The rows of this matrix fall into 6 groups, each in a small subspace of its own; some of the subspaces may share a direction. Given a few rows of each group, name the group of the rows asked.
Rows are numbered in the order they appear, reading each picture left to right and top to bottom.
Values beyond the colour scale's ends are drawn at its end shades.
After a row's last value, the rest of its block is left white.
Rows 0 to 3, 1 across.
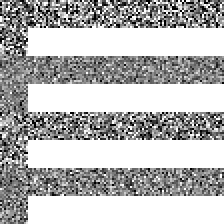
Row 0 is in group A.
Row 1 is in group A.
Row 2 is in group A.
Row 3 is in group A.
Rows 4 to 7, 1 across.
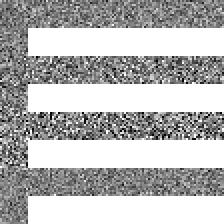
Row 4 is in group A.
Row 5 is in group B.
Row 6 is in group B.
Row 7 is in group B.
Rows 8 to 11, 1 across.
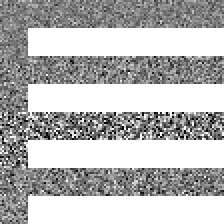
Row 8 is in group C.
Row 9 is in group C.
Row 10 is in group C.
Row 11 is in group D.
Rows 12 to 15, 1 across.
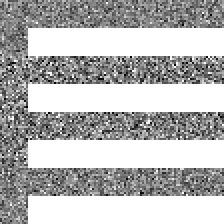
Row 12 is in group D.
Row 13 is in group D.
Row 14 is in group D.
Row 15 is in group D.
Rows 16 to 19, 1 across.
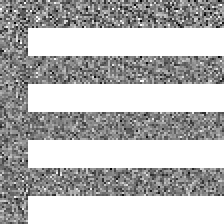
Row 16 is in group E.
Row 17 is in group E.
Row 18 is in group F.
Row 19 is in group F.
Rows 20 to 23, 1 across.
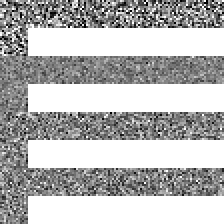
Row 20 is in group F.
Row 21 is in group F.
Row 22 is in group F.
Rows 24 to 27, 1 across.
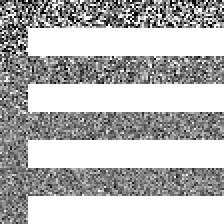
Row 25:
C
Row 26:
B
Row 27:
D
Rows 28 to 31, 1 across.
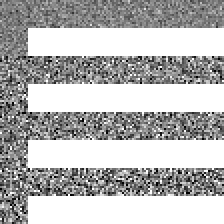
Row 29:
C
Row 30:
B
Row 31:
F
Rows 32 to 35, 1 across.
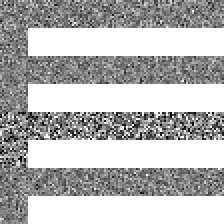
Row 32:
C
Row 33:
B
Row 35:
E
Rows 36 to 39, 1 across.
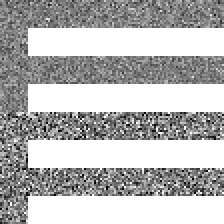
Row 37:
F
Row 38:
F
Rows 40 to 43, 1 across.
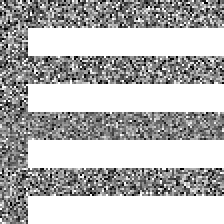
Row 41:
A
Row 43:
B
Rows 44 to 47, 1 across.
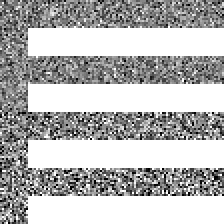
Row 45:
B
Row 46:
C
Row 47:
A
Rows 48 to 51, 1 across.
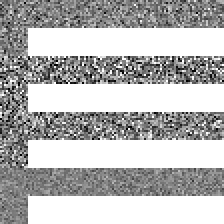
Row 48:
E
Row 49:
F
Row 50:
A
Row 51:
B
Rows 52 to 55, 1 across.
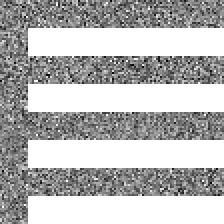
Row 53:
C
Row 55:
D
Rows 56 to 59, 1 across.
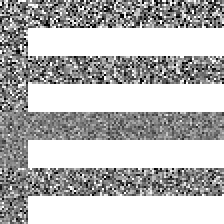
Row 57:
D
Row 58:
E
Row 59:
A
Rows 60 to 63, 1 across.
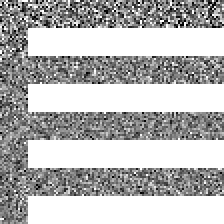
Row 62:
A
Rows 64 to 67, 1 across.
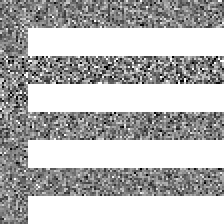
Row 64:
E
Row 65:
D
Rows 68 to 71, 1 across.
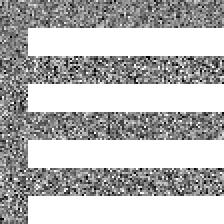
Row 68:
C
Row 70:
E
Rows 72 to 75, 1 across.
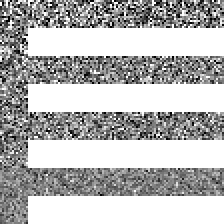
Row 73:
A
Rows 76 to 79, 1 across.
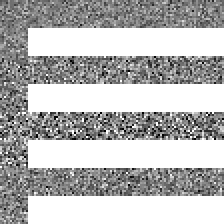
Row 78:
B
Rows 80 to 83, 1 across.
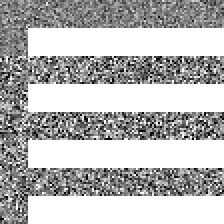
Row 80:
F
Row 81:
C
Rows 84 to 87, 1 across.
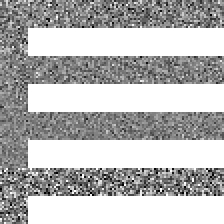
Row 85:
E
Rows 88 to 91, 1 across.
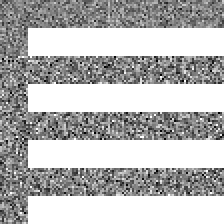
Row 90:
E
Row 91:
F
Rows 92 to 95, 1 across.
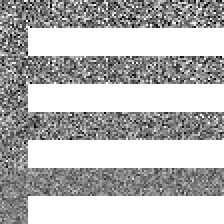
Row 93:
B
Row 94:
A
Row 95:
B
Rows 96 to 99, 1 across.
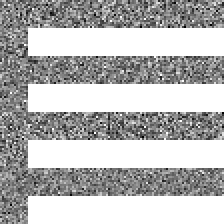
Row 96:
F
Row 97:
C
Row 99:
A
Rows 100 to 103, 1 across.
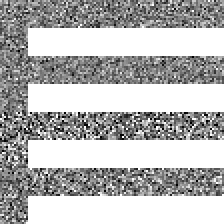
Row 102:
F
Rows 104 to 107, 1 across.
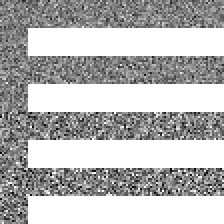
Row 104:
B
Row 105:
F
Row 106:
C
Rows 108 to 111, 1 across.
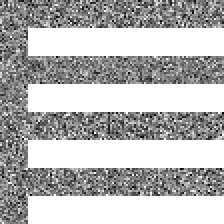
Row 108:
B
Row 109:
A
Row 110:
E
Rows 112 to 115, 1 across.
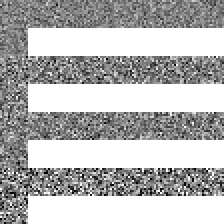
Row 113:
D
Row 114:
D
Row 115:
C
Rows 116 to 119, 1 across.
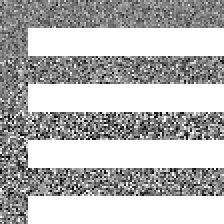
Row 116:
F
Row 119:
D
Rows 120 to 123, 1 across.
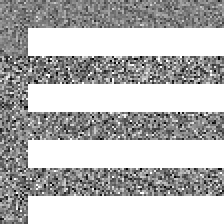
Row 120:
E
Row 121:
C
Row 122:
A
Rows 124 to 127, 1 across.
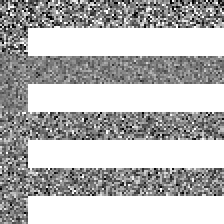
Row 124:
D
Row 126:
B
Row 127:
C
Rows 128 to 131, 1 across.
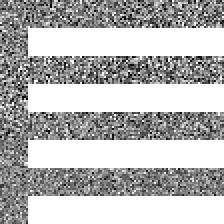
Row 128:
B
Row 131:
A
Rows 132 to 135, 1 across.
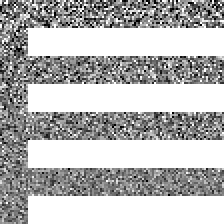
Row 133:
E
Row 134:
B
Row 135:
F
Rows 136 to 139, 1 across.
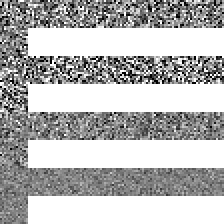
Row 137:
B
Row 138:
C
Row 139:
C
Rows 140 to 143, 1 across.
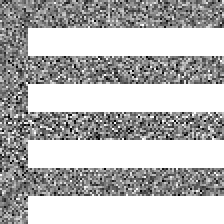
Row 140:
E
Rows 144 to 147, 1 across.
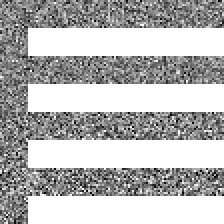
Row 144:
E
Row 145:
D
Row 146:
D
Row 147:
A
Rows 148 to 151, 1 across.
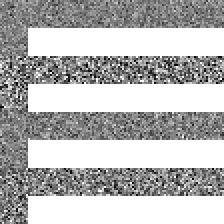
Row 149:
E
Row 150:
B
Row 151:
D
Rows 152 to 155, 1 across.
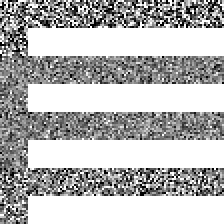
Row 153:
A
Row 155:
D
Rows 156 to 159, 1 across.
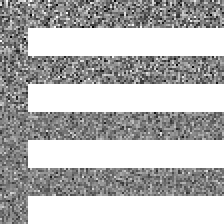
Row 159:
F
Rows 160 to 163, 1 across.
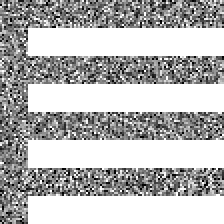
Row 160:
F
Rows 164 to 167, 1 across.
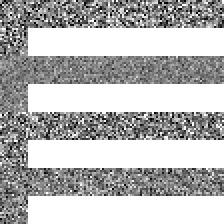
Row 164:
E
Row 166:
F
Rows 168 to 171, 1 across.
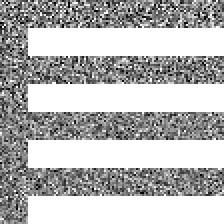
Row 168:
D
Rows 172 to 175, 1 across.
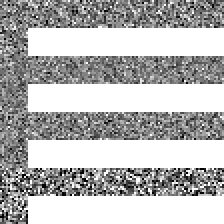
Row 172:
A
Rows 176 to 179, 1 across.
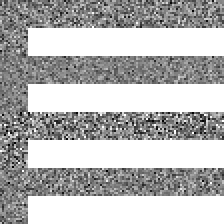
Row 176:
D
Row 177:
D
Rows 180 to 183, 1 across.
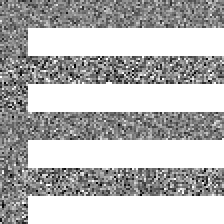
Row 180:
D
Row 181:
D
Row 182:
A
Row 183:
D
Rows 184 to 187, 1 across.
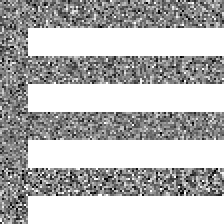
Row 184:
A
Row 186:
A
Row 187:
D
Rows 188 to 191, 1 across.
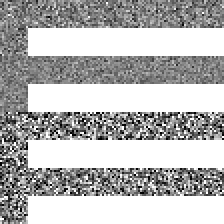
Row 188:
D
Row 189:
D
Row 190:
A
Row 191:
E
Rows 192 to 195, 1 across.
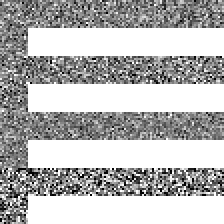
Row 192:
D
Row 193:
B
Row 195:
F
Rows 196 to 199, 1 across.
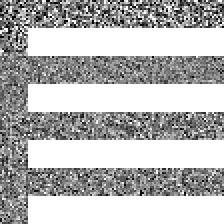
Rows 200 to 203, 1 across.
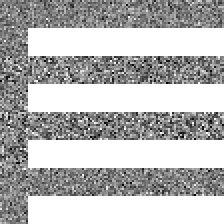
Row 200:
C
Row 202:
D
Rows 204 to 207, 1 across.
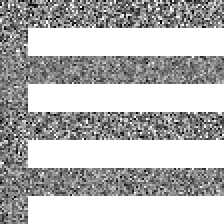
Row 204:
C
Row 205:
F
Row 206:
E
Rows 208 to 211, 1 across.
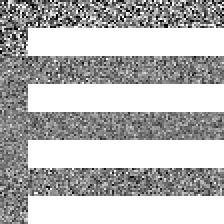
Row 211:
C
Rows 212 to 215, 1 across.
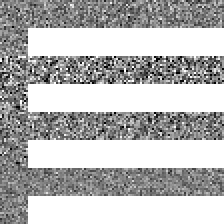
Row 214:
C
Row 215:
C
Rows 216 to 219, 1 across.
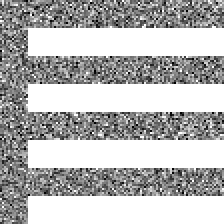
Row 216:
D
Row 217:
A
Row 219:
B
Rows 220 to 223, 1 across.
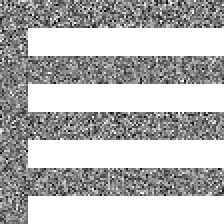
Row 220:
A
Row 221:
D
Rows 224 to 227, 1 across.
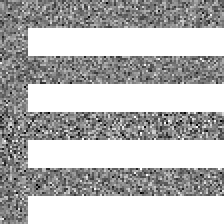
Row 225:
A
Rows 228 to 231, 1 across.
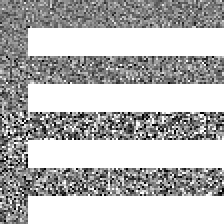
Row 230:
F
